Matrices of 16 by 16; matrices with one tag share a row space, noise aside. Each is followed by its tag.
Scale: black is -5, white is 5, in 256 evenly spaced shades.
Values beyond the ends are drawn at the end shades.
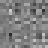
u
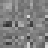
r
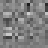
r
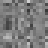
r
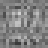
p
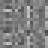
r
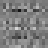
p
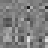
r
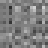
u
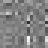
r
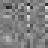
r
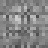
p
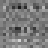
p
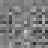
u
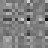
r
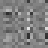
r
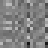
r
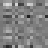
r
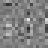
r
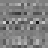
p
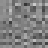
u
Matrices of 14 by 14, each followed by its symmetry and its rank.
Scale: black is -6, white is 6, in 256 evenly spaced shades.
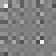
symmetric, rank two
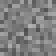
antisymmetric, full rank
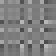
symmetric, rank one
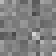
symmetric, rank three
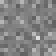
symmetric, rank three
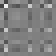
symmetric, rank one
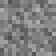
antisymmetric, full rank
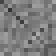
symmetric, full rank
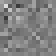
symmetric, rank three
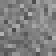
antisymmetric, full rank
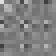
symmetric, rank three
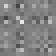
symmetric, rank two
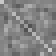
symmetric, full rank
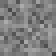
symmetric, full rank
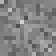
symmetric, full rank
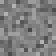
symmetric, full rank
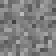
antisymmetric, full rank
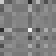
symmetric, rank two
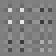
symmetric, rank one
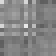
symmetric, rank two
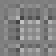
symmetric, rank one
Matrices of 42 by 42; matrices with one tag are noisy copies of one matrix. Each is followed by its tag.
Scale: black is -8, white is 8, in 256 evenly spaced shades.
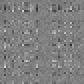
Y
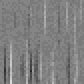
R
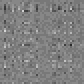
Y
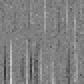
R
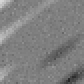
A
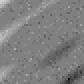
A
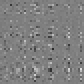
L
